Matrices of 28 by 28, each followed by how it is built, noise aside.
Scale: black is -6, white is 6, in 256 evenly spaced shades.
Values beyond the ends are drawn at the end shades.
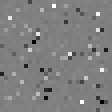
sparse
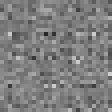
low rank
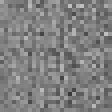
low rank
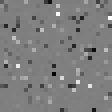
sparse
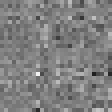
low rank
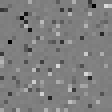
sparse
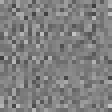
low rank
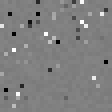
sparse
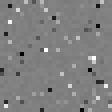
sparse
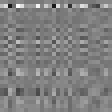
low rank
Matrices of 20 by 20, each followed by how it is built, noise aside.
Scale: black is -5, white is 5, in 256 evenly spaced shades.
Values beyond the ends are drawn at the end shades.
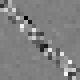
banded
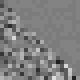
lower triangular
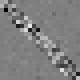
banded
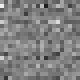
low rank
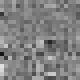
low rank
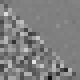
lower triangular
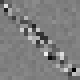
banded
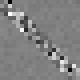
banded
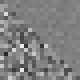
lower triangular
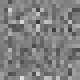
low rank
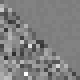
lower triangular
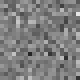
low rank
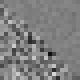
lower triangular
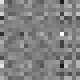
low rank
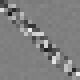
banded
